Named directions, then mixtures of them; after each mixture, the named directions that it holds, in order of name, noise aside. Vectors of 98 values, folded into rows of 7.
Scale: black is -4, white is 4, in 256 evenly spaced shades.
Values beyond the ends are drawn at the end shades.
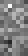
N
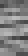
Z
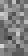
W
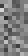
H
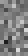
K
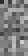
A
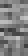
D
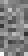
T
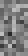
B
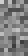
A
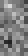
K, N, T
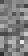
A, T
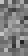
A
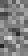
D, W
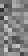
H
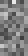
A, W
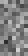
K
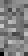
T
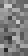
H, N, W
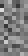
H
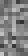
B, Z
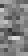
D, H, Z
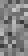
B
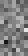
K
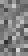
K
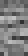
T, Z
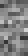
D, K, Z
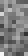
D, T, W
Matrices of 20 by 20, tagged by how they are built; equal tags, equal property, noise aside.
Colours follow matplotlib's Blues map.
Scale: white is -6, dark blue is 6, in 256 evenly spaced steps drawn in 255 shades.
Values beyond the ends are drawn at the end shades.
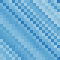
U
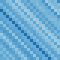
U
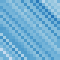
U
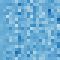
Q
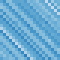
U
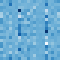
Q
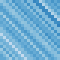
U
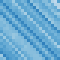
U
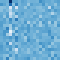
Q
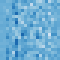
Q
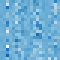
Q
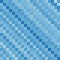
U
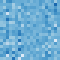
Q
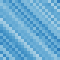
U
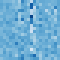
Q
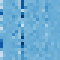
Q
